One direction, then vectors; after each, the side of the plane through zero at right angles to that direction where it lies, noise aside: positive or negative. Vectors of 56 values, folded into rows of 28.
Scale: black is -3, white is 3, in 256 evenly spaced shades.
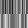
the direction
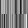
negative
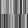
negative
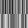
positive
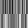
positive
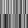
negative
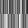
positive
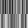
positive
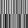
negative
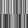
negative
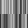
negative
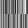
positive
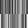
positive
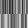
positive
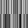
negative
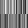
negative
